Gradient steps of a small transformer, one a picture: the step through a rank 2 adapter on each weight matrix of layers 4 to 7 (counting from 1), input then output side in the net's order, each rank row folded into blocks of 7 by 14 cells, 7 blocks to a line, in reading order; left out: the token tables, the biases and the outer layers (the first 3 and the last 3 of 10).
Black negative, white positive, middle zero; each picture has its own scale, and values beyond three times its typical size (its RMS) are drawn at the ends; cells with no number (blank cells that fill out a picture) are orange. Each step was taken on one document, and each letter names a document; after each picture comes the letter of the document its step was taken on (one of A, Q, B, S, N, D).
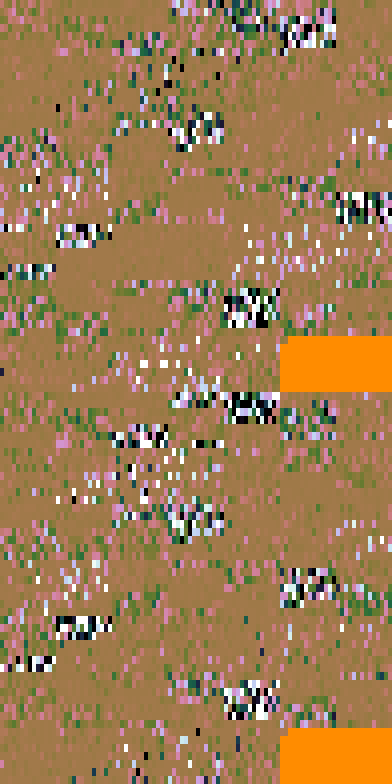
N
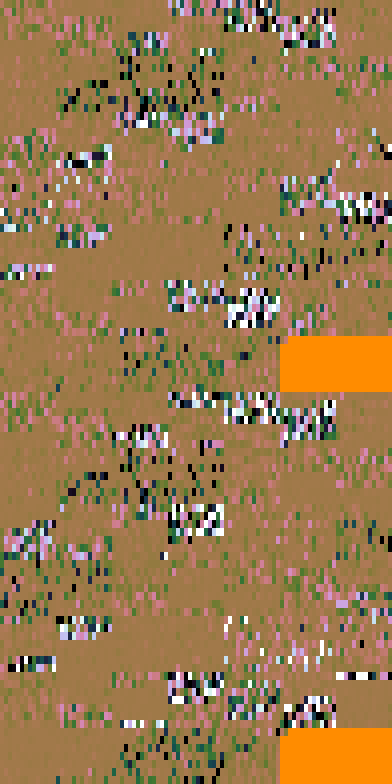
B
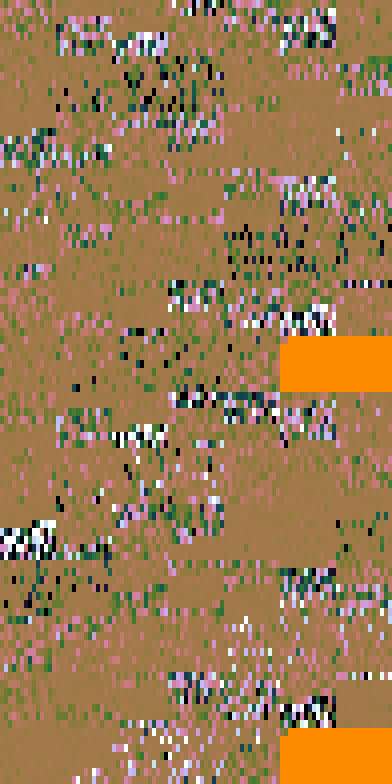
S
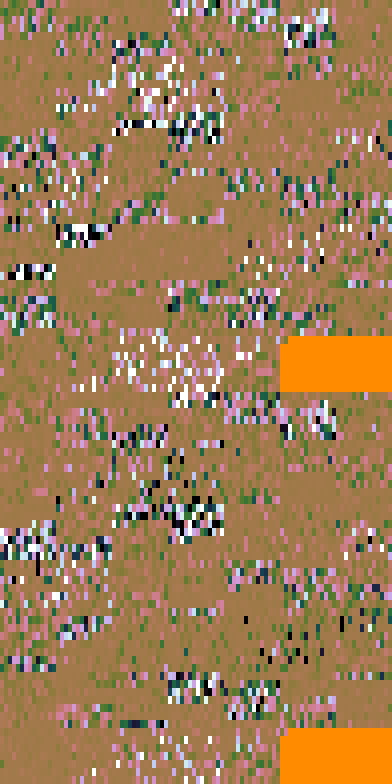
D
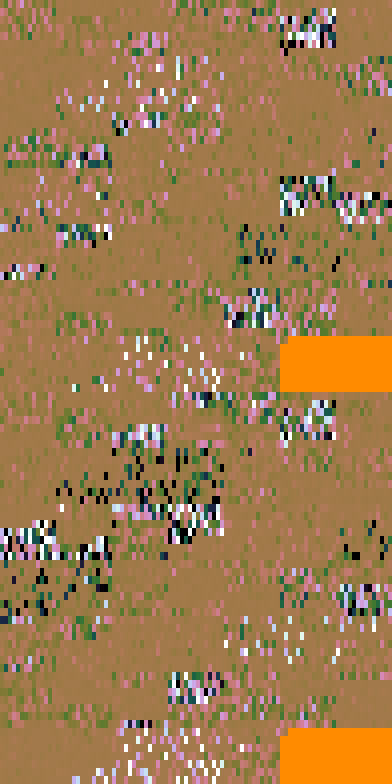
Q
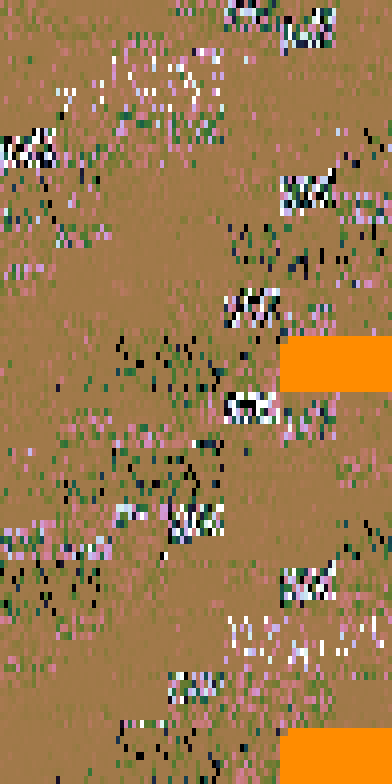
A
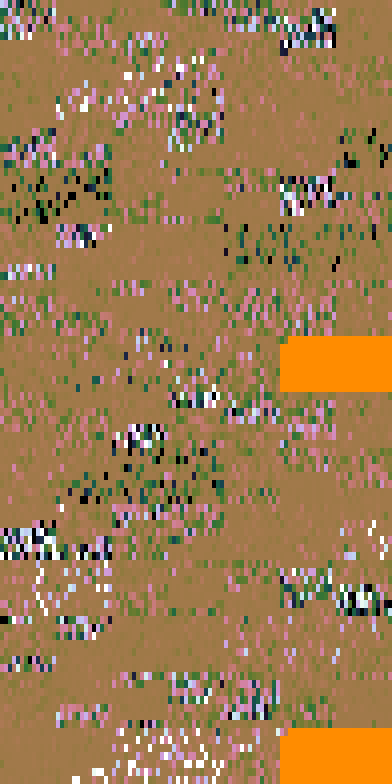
Q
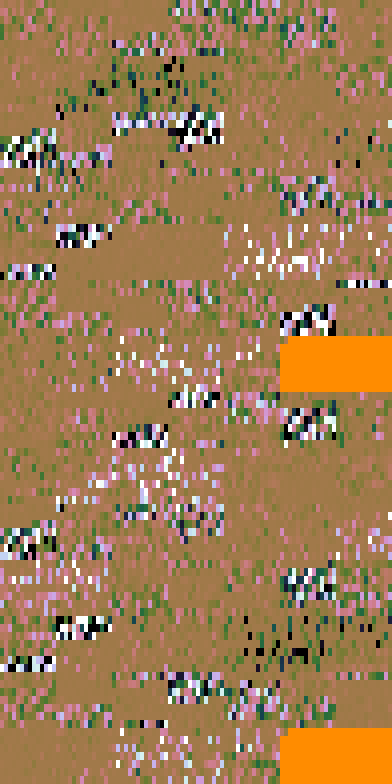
D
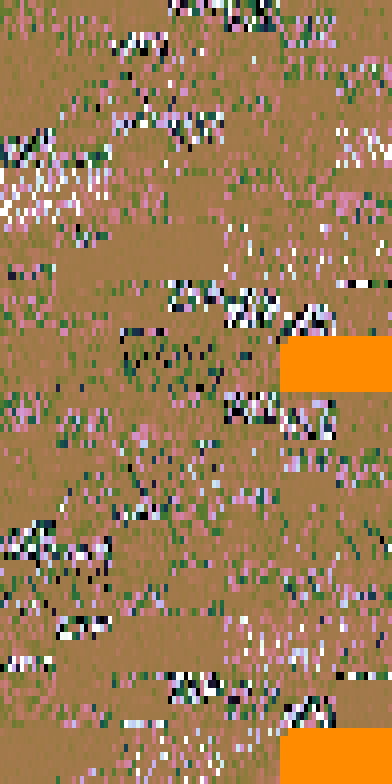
B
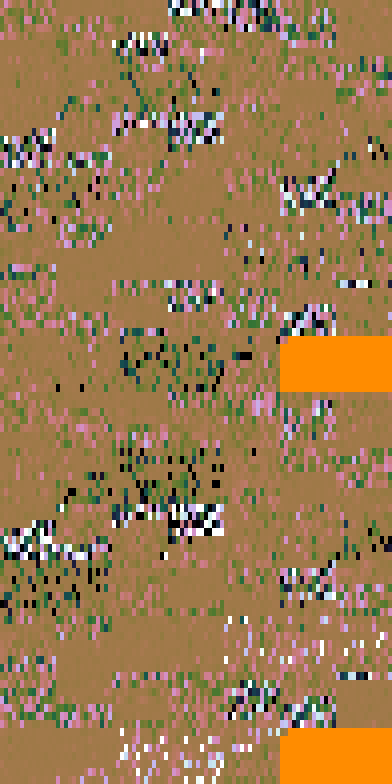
B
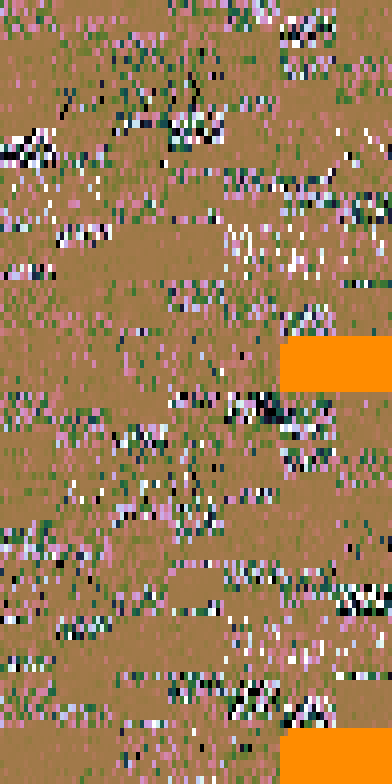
A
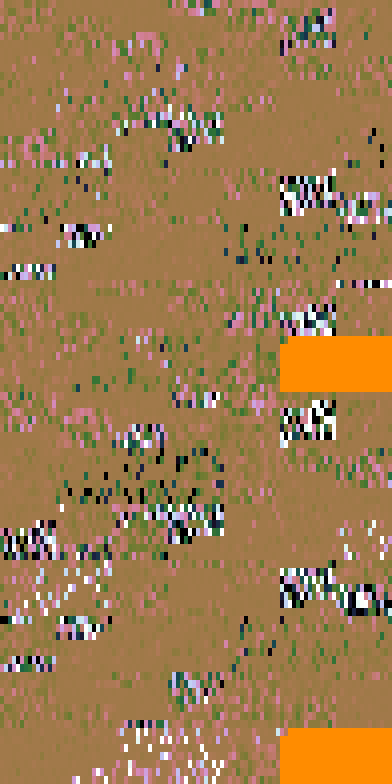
Q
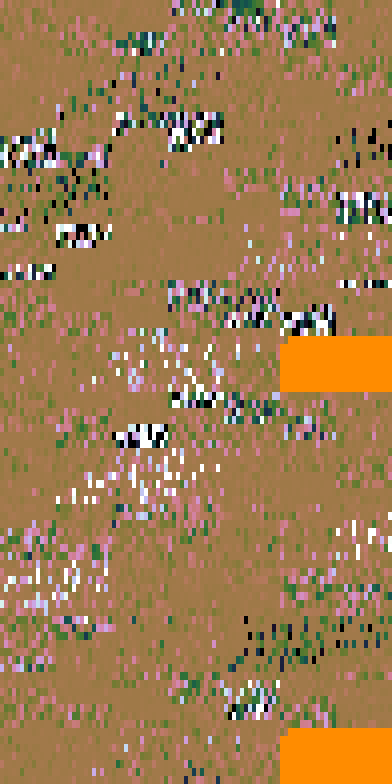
N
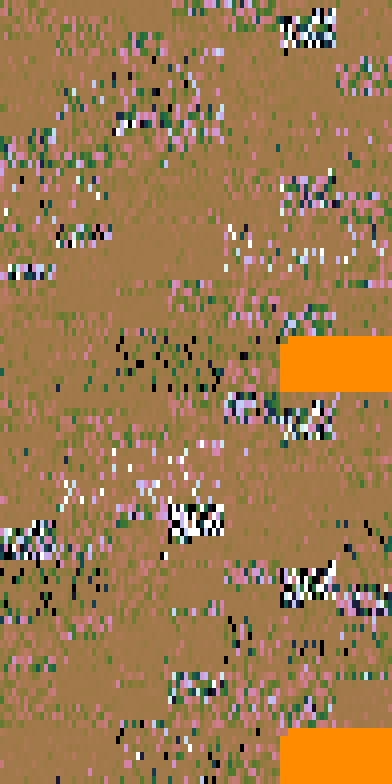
A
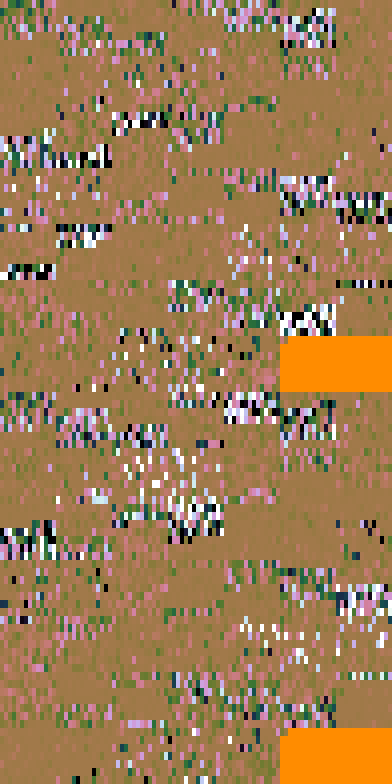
S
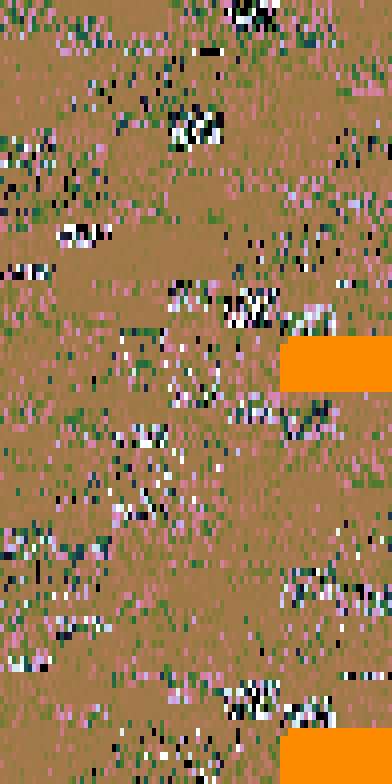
N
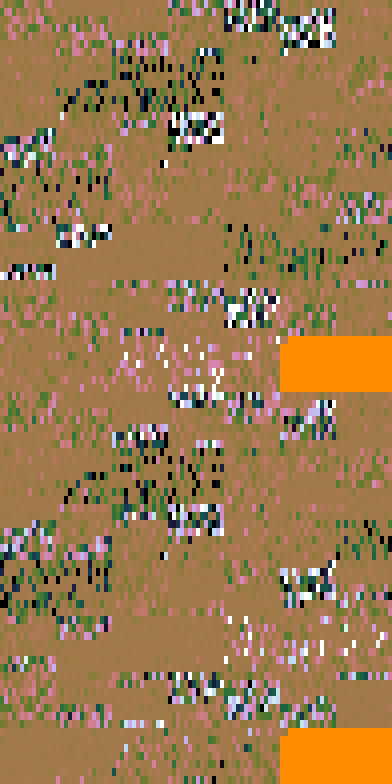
B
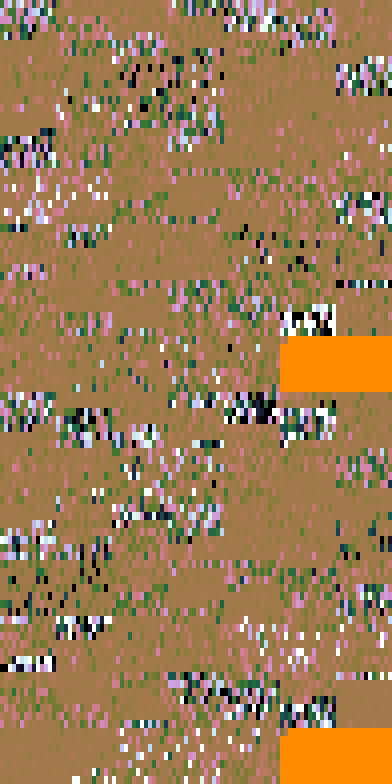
S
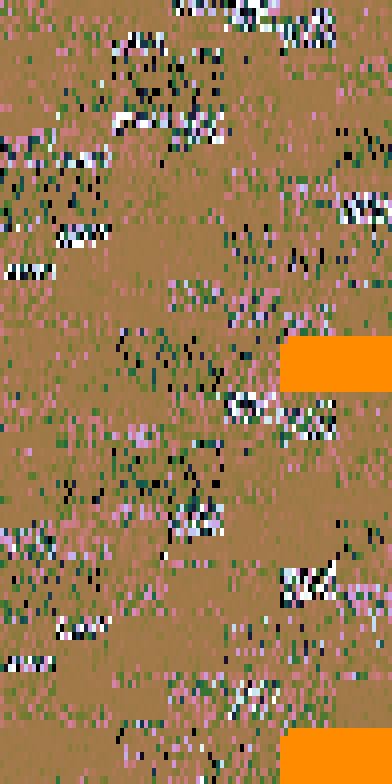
A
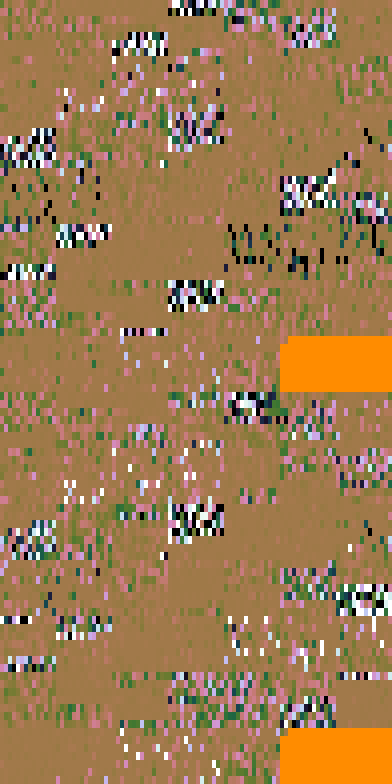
A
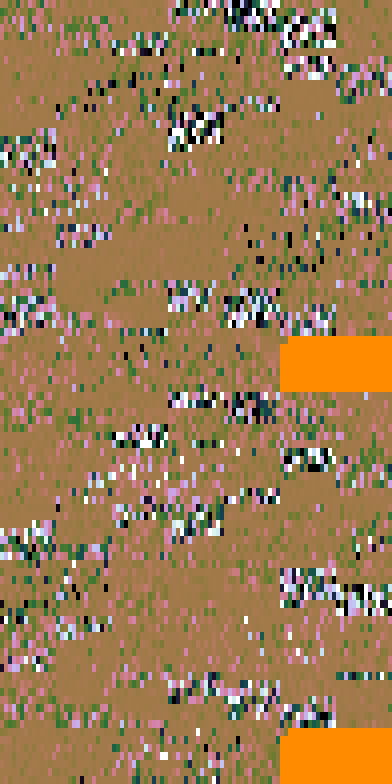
N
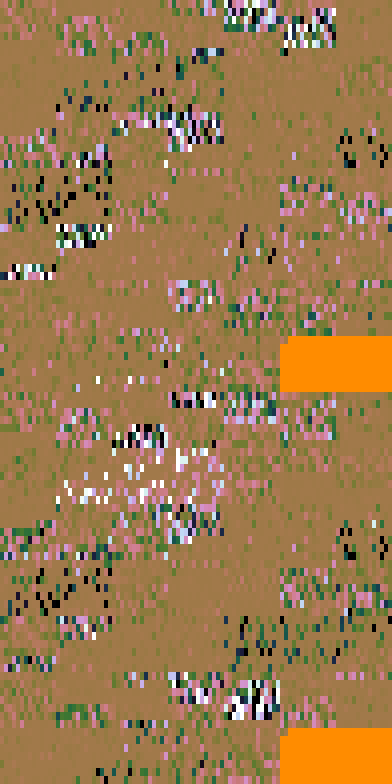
Q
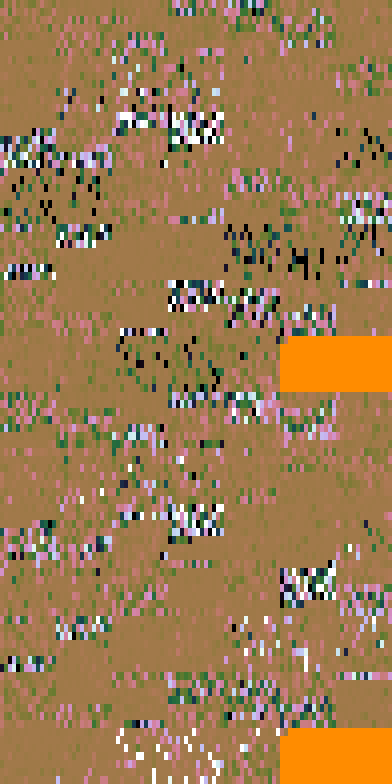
A
